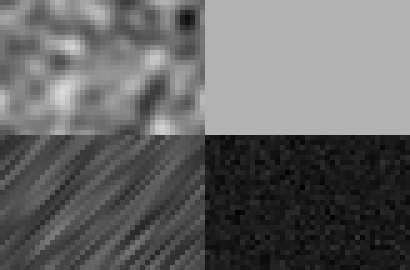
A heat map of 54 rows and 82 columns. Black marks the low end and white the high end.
The table splits into 2 rows of 2 panels. Panel 1,1: middling, blotchy, strong in contrast. Panel 1,2: high, flat. Panel 2,1: low, slanting up to the right. Panel 2,2: very low, fine-grained, faint in contrast.
